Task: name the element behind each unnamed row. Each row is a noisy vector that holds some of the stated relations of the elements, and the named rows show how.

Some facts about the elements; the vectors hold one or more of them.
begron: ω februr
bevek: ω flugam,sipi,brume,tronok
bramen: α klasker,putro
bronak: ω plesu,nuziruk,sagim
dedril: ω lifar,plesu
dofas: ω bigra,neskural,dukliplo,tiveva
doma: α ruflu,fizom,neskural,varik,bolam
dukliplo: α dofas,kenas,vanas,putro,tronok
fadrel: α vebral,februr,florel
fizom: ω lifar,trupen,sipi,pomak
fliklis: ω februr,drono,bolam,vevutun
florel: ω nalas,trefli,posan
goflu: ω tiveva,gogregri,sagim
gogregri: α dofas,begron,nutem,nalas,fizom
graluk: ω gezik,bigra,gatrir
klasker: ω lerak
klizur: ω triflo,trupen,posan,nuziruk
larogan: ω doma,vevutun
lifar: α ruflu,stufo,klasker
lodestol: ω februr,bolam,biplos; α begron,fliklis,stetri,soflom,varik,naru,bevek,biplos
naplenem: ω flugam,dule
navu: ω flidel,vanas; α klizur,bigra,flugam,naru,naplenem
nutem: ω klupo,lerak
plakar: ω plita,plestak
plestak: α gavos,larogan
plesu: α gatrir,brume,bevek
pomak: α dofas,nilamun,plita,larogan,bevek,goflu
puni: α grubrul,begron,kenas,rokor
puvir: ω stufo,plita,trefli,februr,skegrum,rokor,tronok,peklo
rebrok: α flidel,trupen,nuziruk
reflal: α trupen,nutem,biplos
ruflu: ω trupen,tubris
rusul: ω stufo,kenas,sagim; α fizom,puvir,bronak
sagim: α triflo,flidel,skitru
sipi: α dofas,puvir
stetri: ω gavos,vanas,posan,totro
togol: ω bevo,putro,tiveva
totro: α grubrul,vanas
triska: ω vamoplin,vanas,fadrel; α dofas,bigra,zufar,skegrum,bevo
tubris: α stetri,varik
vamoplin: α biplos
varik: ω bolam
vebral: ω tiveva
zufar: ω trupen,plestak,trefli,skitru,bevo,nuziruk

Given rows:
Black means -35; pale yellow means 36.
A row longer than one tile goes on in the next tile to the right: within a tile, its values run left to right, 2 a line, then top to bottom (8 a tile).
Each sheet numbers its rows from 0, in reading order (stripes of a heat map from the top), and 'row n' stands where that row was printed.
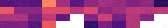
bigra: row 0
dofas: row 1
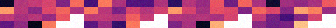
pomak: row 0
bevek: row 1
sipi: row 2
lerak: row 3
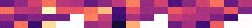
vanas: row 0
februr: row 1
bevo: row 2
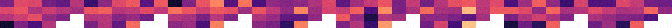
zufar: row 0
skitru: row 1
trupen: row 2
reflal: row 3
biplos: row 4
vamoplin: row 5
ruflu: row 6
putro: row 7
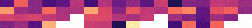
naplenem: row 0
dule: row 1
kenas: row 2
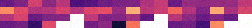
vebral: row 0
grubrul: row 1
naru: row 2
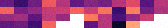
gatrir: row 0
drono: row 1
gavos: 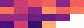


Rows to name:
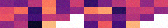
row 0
bolam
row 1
stufo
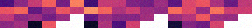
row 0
plestak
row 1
bronak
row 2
klizur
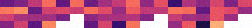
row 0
trefli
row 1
nalas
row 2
tronok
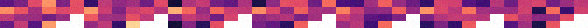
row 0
posan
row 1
brume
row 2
dedril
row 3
tubris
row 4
tiveva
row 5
fizom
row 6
lodestol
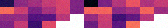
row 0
gogregri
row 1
sagim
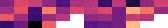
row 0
larogan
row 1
klasker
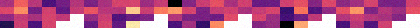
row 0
puvir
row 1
flidel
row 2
plesu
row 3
doma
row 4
plakar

